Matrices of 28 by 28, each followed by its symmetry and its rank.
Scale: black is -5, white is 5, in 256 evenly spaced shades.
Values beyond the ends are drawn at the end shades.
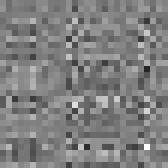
neither, rank three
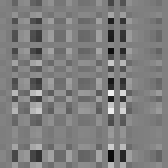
neither, rank one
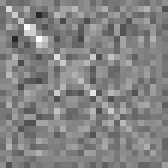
symmetric, rank five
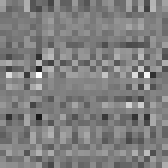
neither, rank three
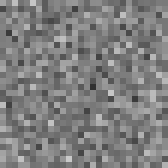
neither, full rank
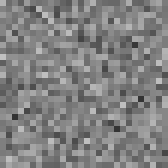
neither, full rank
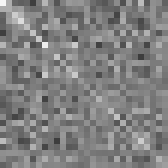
symmetric, rank five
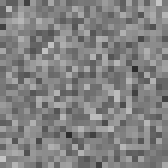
symmetric, full rank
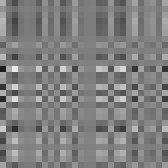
neither, rank one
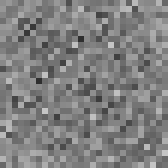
symmetric, full rank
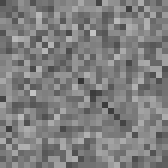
symmetric, full rank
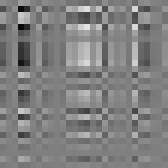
neither, rank one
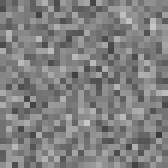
neither, full rank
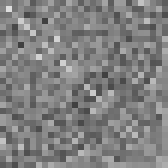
symmetric, full rank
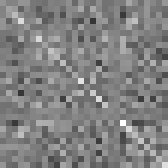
symmetric, rank five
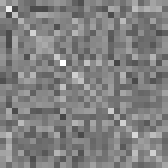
symmetric, rank five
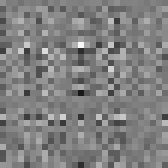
neither, rank three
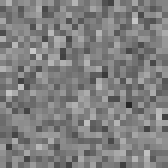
neither, full rank
